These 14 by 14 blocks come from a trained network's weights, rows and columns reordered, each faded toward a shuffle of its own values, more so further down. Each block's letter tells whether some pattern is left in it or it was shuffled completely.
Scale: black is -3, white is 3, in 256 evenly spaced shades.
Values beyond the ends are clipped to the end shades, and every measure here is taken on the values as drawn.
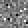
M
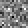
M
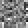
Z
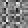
Z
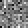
M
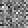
Z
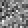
M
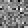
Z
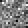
M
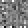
Z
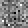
M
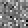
M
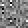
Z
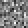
Z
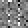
Z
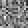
Z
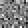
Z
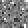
M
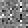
Z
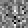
Z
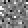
M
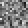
Z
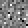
M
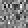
Z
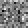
M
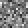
Z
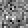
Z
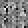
Z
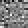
Z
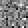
M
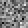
M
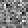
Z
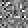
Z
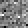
M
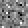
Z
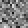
Z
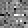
Z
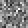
M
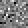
M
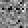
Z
